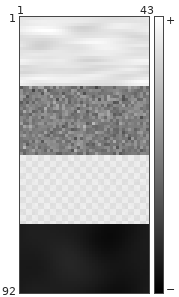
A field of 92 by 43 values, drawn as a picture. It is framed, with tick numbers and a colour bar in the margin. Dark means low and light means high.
The table splits into 4 rows of 1 panel. Panel 1,1: very high, streaked across, faint in contrast. Panel 2,1: middling, fine-grained. Panel 3,1: very high, checkered, faint in contrast. Panel 4,1: very low, smooth, faint in contrast.
